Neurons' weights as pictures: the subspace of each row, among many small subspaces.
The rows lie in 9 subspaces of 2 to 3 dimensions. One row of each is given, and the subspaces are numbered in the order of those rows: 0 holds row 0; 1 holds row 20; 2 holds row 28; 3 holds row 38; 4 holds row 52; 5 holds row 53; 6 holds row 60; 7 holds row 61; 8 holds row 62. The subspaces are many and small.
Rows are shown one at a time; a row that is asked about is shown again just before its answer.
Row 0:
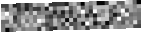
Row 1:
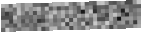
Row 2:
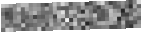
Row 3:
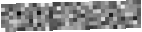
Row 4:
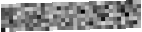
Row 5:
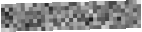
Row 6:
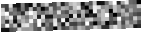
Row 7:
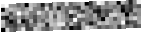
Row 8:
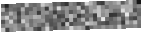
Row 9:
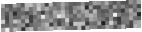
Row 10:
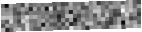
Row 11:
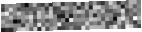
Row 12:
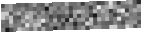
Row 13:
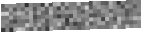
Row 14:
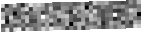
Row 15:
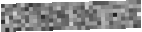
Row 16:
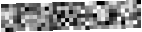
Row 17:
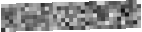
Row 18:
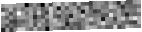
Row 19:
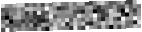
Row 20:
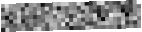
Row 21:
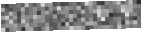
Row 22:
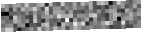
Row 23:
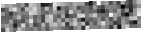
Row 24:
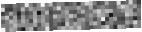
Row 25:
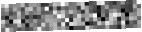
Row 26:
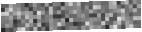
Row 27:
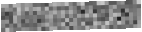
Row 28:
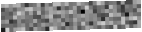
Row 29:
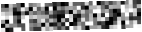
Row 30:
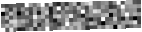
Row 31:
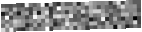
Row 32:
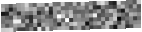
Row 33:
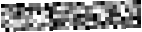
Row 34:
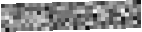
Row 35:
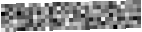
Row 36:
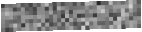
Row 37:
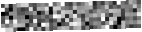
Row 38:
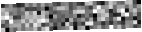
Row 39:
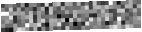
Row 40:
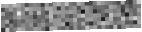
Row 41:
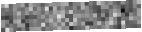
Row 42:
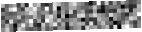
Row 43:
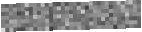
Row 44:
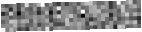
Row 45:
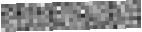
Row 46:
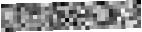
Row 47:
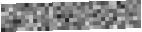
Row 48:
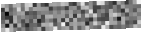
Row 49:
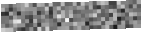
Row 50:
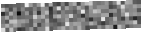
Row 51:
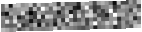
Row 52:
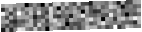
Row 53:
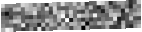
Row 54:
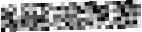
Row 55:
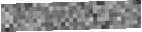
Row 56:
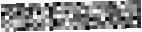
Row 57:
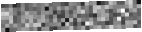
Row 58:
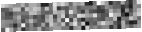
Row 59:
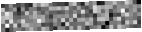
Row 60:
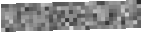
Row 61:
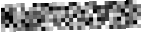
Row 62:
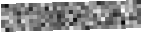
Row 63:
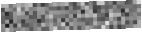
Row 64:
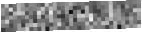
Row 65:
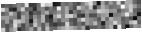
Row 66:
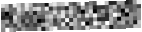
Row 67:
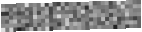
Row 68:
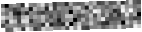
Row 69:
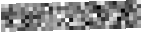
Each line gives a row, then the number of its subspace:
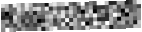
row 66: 0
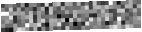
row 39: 2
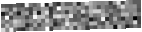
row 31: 3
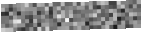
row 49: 6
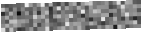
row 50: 4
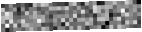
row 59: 7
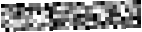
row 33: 3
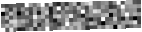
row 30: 4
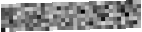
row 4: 2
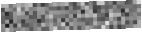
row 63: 7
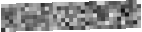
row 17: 6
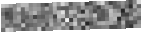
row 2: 5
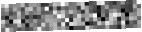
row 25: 1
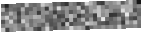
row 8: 1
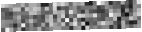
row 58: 5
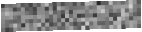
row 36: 5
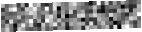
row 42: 5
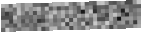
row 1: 0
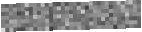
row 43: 2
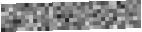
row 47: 6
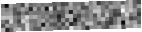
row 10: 8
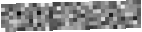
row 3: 6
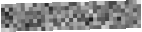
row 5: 7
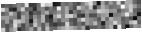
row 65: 5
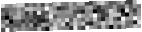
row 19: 3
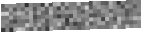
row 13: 2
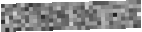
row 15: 8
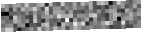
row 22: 2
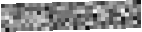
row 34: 3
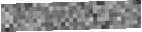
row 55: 7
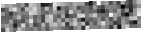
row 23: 5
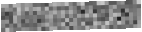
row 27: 0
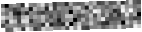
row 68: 8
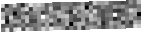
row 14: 8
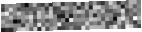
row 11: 5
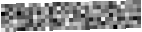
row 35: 4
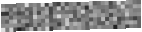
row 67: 2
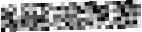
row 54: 0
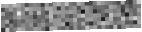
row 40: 4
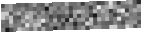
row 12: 3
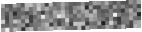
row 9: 8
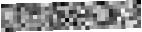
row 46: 5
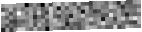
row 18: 4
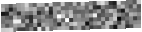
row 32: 6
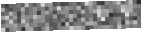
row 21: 1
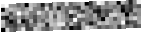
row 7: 8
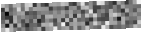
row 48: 7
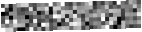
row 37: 8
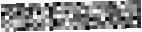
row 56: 3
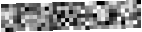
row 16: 6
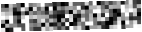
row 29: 8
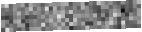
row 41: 8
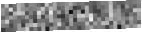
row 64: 7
